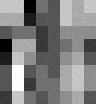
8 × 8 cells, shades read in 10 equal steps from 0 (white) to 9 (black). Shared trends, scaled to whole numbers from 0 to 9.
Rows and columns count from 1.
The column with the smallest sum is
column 2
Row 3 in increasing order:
4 4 4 5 5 6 6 7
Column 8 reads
2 3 4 7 6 4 4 6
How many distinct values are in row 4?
6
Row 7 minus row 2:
3 -3 -1 -1 -1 1 -1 1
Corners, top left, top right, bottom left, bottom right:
2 2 7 6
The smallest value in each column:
2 0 3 5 5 2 2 2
